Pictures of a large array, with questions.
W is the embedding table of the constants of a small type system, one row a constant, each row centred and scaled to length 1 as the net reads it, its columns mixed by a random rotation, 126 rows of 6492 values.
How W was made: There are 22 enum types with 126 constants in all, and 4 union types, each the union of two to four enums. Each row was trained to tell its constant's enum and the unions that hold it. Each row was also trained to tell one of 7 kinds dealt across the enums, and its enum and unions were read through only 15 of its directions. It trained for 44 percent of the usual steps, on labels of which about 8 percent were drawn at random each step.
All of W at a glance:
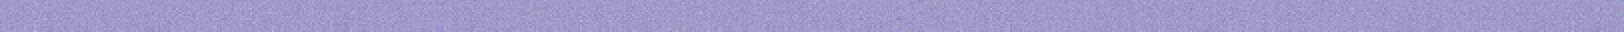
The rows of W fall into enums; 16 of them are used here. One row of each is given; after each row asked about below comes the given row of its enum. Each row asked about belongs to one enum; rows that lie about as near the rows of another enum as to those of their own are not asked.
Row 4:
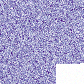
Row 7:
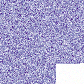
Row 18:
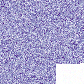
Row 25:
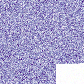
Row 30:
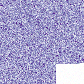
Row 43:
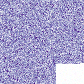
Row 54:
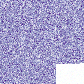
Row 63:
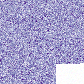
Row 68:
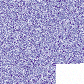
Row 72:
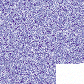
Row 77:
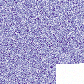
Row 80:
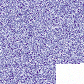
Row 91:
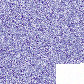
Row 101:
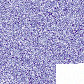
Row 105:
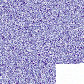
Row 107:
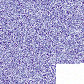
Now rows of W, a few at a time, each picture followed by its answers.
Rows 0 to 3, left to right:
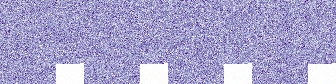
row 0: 25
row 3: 105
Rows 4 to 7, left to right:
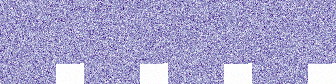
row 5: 25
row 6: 72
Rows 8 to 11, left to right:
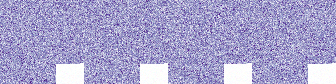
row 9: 43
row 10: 101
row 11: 25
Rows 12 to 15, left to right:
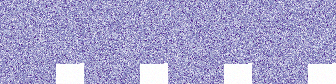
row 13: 25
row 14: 18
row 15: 80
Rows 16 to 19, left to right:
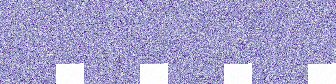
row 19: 80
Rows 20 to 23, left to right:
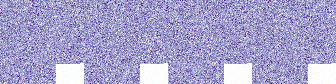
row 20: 80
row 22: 25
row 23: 77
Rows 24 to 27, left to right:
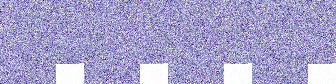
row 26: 43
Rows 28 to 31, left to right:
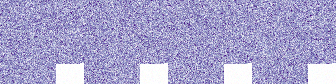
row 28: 72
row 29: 72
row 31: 101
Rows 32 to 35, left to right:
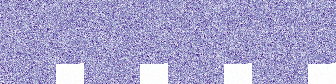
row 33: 68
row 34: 30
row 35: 30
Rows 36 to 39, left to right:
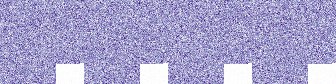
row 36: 30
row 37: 25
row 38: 68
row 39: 30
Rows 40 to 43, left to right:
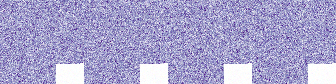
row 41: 105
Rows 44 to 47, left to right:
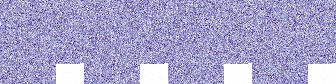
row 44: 30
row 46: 91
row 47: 4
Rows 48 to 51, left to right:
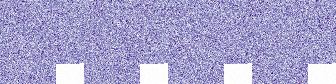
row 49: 4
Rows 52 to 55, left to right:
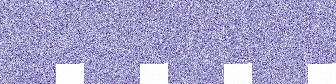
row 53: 18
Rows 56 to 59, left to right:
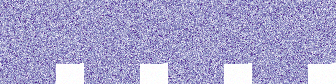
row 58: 43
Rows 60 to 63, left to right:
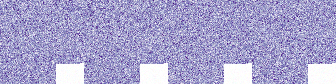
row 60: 4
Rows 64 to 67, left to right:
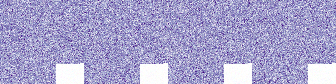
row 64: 43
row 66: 30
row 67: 80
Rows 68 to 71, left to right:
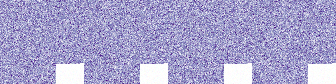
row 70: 101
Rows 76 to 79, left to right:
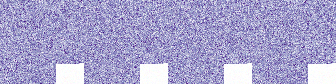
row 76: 105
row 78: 77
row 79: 101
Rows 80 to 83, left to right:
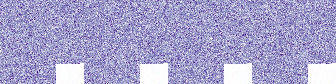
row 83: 30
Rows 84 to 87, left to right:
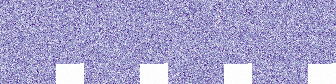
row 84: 43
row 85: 18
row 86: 101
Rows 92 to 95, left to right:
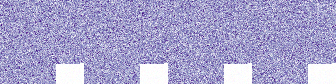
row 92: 72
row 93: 18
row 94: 18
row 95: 91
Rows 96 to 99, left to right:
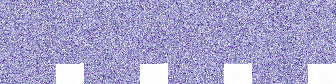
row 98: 43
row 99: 105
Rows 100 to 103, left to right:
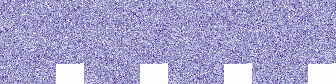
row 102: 105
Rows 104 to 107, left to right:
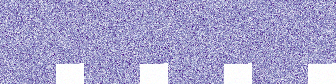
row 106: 63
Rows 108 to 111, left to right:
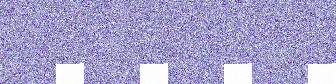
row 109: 18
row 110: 4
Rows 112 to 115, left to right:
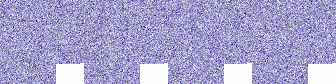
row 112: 68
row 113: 4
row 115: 68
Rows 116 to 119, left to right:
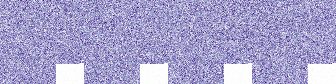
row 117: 63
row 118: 101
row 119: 72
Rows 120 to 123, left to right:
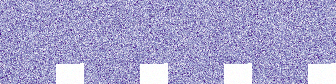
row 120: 4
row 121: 101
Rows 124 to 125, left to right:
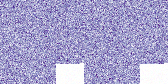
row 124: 18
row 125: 80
